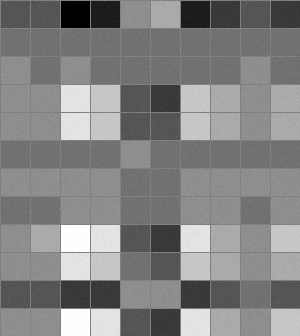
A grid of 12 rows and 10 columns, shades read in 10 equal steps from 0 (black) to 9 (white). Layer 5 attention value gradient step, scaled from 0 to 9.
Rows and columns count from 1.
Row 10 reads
5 5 8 7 4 3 7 6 5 6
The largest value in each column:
5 6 9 8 5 6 8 6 5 7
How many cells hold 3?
13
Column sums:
53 53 67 62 47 43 62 57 54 59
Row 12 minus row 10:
0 0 1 1 -1 -1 1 0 0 1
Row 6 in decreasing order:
5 4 4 4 4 4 4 4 4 4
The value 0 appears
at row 1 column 3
